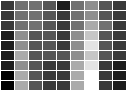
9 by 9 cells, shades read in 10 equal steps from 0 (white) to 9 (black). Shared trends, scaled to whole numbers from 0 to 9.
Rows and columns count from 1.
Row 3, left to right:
7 5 5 6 7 5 3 5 7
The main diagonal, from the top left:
7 5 5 6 7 4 1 7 8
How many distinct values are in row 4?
5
